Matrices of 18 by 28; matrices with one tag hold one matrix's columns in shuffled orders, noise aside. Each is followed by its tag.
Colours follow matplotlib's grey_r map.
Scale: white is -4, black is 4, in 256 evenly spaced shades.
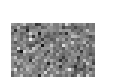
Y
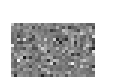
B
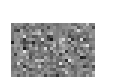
B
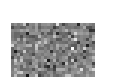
Y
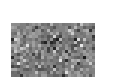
B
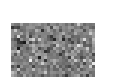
B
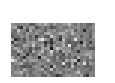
B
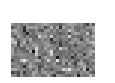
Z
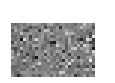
B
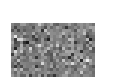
B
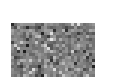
Y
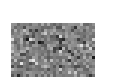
B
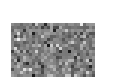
Y
